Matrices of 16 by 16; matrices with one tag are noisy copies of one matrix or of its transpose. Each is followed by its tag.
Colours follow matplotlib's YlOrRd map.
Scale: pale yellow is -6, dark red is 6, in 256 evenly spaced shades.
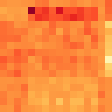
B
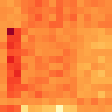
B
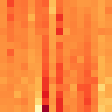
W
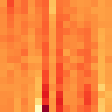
W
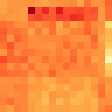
B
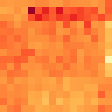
B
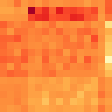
B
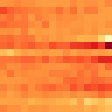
W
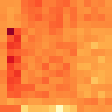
B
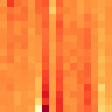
W
